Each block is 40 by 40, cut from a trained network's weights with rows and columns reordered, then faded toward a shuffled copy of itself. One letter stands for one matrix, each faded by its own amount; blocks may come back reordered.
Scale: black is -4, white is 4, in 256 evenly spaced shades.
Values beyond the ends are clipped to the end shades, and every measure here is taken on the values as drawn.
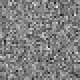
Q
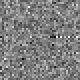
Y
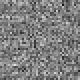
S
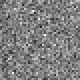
Q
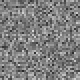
S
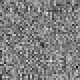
S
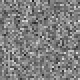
Q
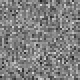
Q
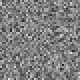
S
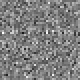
Y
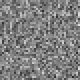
S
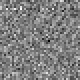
Y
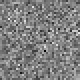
Q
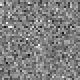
Y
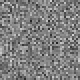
S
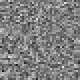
S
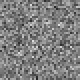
S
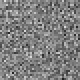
S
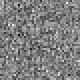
Q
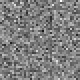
Q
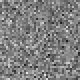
Q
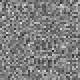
S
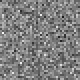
Q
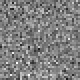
Y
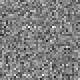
Y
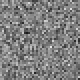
S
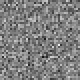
S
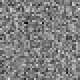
S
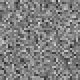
S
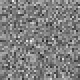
S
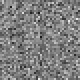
Q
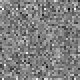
Y
